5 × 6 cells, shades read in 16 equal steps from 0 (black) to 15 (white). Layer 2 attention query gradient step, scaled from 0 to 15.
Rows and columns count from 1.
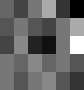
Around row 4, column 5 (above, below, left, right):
7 5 6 5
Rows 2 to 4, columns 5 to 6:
7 10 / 7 15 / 7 5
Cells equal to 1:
1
